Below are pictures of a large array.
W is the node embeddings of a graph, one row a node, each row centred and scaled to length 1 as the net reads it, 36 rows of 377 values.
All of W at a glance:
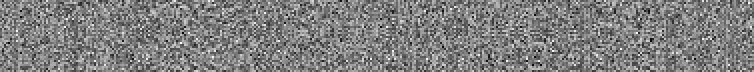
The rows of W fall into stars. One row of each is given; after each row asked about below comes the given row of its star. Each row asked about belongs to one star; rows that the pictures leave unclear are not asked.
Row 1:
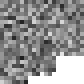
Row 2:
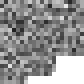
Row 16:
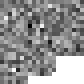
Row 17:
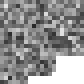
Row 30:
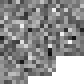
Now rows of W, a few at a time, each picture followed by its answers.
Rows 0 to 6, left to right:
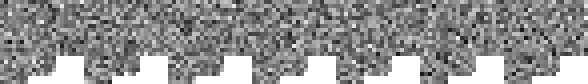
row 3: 2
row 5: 30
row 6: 30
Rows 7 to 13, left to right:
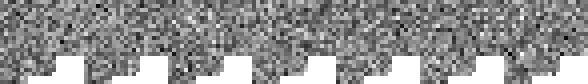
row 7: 1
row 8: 30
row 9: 17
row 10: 2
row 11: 2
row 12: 30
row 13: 17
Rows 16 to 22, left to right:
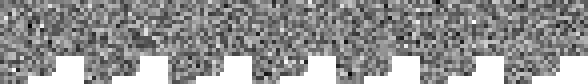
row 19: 2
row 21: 16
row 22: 30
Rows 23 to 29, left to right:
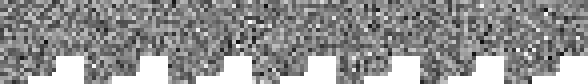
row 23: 1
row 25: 2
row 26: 30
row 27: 17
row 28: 17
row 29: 17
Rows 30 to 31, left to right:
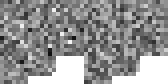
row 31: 17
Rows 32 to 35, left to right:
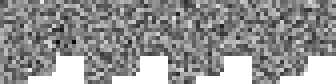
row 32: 2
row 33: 30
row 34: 16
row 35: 2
